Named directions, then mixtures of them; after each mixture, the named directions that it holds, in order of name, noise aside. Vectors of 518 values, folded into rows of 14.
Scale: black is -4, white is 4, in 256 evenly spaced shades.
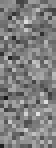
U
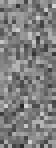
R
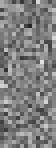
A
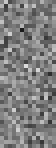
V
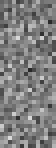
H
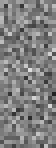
H, R, V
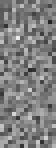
H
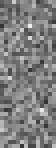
A, H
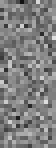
A, H, U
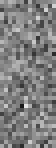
R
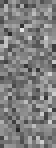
V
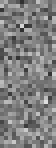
A, U, V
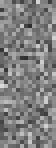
A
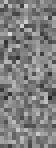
U, V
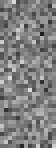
H, R, U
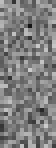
A, H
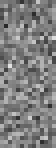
A, H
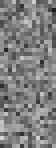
A, U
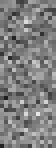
U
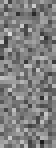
H, V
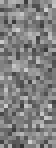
R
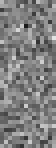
A, H, R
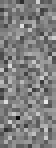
A, H, U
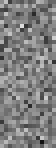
A, H, V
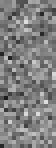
U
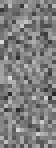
R, U, V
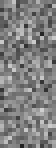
H, R, U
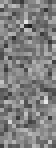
A, U, V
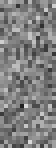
R
